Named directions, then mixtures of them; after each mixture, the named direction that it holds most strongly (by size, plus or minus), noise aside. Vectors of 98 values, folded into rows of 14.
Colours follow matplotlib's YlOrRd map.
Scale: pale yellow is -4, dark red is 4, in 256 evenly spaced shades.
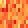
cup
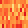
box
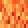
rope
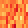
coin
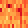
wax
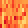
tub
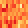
cup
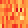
box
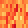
coin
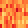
tub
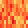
rope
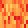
rope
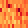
wax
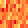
cup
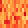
tub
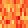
rope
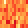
cup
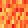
rope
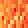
coin
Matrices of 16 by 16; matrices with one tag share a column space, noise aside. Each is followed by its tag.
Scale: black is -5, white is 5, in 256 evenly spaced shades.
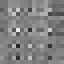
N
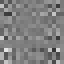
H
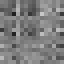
N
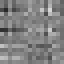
N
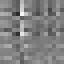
N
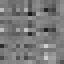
N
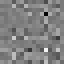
H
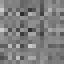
N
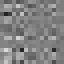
H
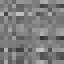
H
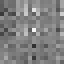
N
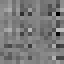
N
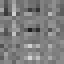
N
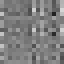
N
